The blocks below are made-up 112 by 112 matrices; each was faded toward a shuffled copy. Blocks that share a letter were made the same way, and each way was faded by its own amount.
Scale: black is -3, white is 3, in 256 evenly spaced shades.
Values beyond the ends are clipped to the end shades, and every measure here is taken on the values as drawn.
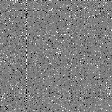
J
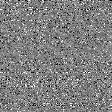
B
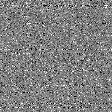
B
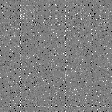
J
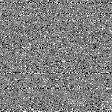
B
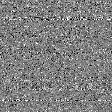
B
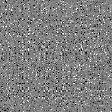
J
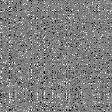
J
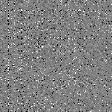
J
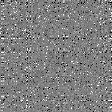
J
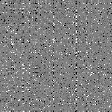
J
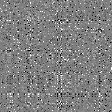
J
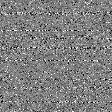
B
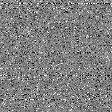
B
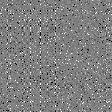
J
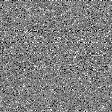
B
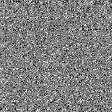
B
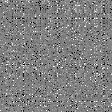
J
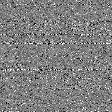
B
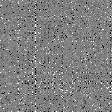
J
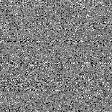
B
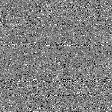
B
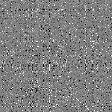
J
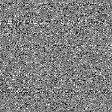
B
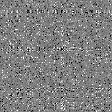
J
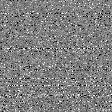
B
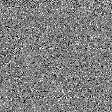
B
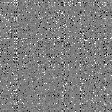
J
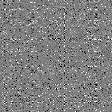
J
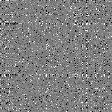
J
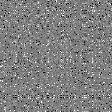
J
